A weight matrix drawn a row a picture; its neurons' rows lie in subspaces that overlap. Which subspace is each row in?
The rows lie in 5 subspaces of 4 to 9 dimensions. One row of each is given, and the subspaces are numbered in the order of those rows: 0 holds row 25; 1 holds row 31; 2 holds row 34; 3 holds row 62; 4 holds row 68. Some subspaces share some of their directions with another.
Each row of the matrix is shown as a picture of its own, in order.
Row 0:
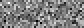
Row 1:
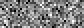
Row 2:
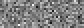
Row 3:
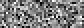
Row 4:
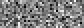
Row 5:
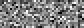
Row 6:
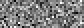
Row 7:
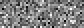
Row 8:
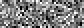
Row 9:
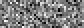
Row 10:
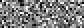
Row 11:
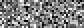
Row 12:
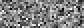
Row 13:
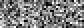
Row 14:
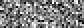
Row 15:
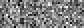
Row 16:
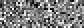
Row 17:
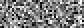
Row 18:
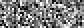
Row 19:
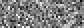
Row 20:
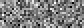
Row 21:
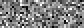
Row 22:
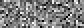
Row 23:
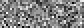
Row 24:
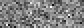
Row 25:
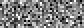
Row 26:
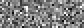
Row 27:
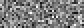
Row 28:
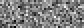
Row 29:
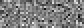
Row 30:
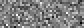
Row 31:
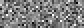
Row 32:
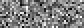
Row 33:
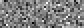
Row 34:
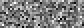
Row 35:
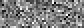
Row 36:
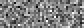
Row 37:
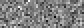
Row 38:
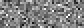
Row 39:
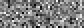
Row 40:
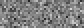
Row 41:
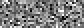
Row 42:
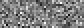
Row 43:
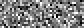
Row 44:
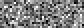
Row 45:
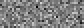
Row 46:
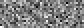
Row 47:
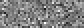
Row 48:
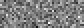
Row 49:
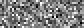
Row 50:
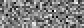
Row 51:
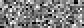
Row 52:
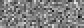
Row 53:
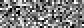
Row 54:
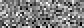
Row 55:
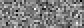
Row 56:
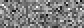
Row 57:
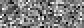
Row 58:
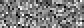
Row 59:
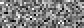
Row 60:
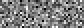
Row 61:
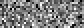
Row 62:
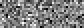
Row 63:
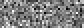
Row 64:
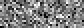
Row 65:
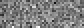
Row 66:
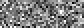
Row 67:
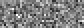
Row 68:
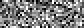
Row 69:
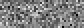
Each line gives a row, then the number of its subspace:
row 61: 4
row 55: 3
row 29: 2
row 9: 0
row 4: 0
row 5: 2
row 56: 3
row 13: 3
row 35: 4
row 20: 4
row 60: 3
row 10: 3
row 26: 3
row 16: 4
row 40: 3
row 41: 0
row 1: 3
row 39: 4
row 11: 3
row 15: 3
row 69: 3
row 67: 2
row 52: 2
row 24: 0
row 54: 4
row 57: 3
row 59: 1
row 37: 3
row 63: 3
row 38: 2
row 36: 3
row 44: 3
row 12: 2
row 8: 4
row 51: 3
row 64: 0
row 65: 4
